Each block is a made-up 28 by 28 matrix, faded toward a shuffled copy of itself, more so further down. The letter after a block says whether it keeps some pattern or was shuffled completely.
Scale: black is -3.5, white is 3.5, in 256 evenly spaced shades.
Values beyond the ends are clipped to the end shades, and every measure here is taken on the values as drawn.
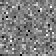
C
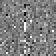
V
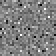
C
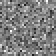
C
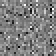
V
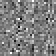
V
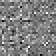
V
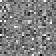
V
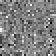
V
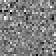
V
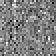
V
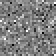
C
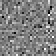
V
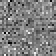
V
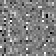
V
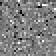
C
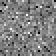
C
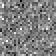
C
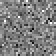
C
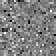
V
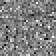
C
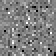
C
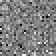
V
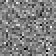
V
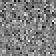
V
